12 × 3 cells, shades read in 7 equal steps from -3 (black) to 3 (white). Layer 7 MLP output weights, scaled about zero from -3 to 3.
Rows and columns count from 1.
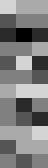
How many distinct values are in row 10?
2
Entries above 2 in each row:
0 0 0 0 0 0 0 0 0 0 0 0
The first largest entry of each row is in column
1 2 1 3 2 1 2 1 1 3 2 1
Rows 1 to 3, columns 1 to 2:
2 1 / -1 0 / -2 -3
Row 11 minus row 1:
-3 0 0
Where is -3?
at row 3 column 2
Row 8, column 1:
0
